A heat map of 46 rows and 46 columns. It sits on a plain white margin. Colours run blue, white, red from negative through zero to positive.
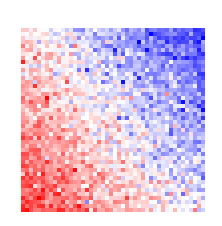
Slope: up to the bottom left. Odd rows or columns: none. Ninth with the highest average: bottom left. Ninth with the lowest average: top right. Grain: fine.
